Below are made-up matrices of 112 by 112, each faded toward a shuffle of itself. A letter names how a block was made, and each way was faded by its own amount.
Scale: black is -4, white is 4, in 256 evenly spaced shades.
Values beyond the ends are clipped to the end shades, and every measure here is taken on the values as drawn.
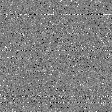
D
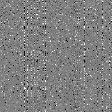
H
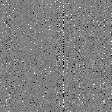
H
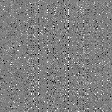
H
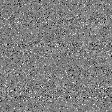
D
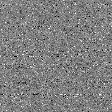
D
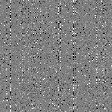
H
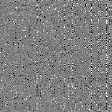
H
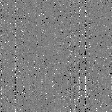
H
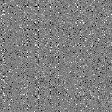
H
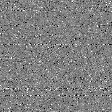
D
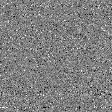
D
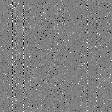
H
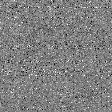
D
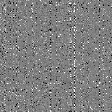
H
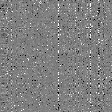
H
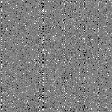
H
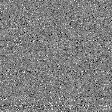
D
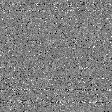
D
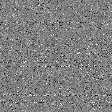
D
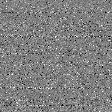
D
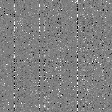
H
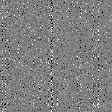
H
